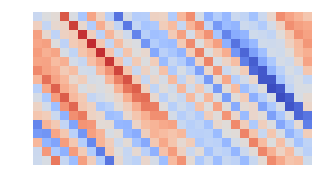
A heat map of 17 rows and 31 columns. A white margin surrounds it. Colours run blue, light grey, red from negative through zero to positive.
Grain: diagonal, down to the right. Mirror symmetry: none. Ninth with the lowest average: middle right. Histogram: bell-shaped. Average level on the scale: 50%.
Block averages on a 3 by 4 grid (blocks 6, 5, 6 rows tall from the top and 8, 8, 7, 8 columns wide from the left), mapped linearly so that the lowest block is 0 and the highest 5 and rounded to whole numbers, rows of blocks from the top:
5233
5530
3323
